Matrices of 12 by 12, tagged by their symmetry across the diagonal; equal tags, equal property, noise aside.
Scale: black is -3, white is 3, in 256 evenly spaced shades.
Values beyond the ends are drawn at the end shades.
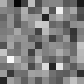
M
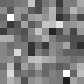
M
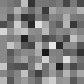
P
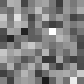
M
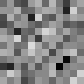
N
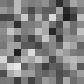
P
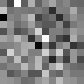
P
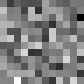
P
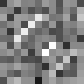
N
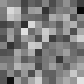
N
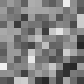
N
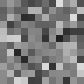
M
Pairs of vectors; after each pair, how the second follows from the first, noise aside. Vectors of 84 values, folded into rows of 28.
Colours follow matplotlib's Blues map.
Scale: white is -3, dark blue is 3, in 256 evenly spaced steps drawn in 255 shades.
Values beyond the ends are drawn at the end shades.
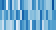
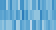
shrunk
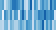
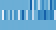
partly zeroed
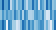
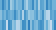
shrunk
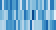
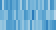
shrunk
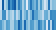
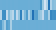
partly zeroed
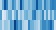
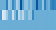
partly zeroed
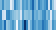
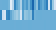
partly zeroed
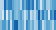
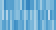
shrunk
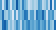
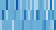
partly zeroed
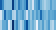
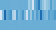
partly zeroed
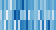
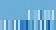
partly zeroed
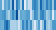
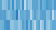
shrunk
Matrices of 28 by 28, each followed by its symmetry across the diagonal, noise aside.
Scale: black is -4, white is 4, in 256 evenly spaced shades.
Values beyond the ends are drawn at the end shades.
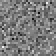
symmetric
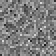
symmetric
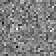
neither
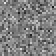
neither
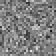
antisymmetric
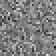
antisymmetric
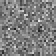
neither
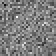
symmetric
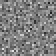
antisymmetric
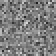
neither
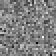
antisymmetric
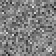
symmetric
